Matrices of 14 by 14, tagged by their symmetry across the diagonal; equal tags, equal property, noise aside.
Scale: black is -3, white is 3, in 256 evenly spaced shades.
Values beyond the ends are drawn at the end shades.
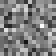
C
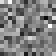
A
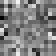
C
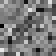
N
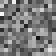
N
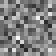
N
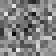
N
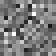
N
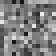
C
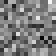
A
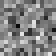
A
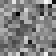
A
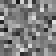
C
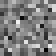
C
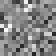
N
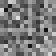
N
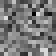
A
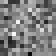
A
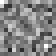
N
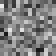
A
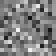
C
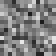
C
